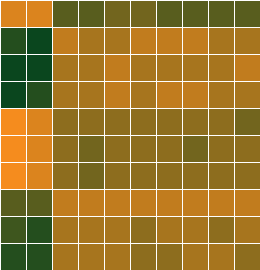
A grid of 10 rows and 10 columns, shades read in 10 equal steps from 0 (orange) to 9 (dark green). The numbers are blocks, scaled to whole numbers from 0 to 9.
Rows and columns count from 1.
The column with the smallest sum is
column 5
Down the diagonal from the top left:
1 9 3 3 4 4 4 2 4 4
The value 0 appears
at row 5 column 1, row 6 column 1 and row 7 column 1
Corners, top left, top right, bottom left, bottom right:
1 6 8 4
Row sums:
48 37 40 38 34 35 34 28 41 43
